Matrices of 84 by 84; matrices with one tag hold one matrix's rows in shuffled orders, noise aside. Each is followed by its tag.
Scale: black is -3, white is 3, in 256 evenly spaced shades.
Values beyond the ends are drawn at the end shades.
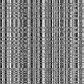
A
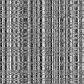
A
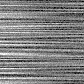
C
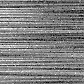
C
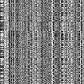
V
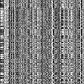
V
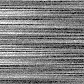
C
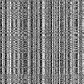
A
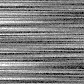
C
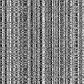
A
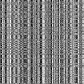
A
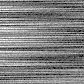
C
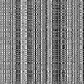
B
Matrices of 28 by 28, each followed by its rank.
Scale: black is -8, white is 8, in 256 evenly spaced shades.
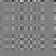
one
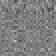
five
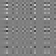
one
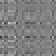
two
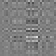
two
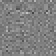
five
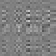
two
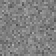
full rank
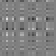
one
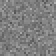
full rank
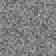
full rank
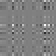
one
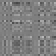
two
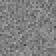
full rank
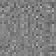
five
